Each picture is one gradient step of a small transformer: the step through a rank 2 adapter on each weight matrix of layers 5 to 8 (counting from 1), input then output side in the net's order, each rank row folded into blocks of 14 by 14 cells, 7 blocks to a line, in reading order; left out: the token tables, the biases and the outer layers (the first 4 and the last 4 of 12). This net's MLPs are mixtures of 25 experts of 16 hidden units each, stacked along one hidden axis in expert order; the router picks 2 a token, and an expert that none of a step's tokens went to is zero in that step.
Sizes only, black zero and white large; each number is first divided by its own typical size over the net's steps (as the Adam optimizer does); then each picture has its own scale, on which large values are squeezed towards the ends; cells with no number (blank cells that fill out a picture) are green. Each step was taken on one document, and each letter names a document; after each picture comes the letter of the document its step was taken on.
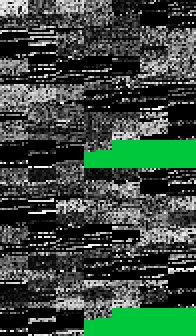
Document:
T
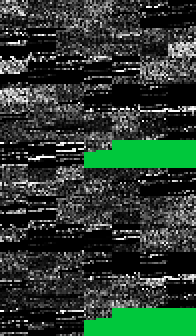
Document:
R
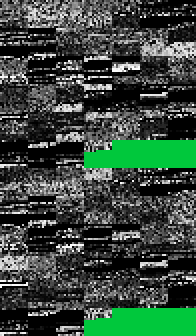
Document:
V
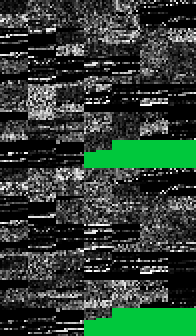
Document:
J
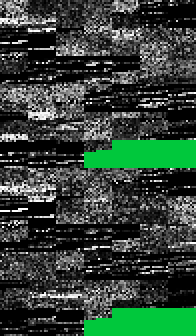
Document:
J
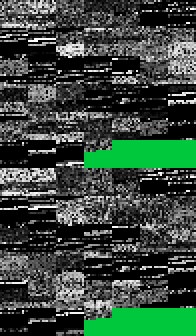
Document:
T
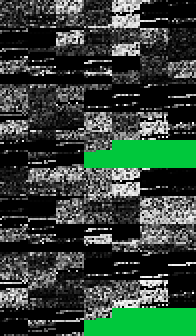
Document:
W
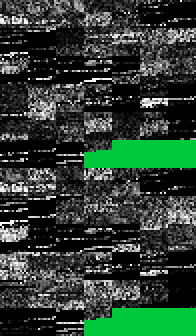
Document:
J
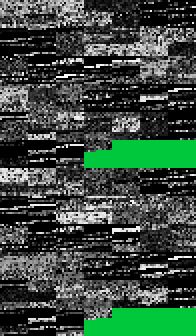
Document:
T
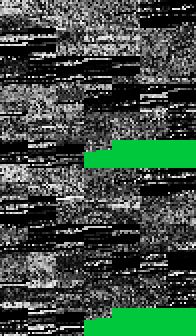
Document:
V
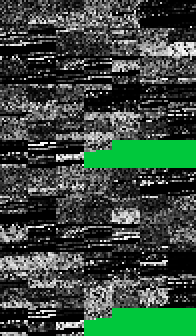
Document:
V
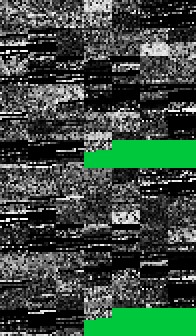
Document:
V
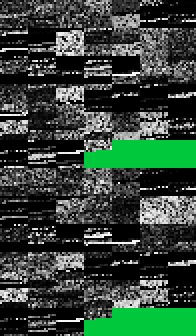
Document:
W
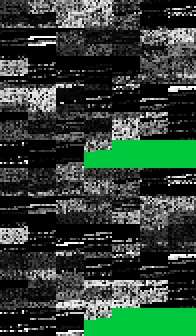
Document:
T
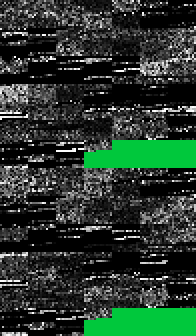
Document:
R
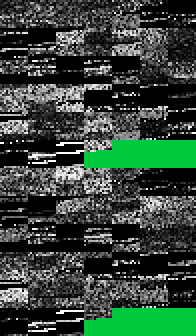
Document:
W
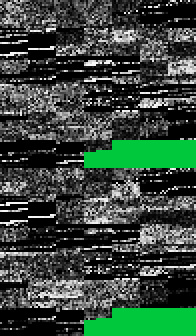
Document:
J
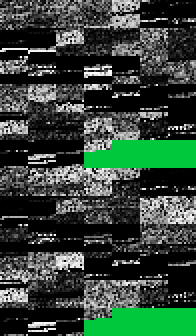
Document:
W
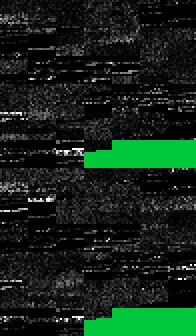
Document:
J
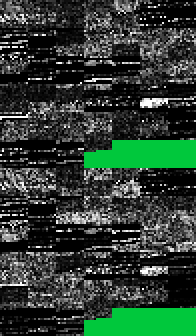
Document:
J
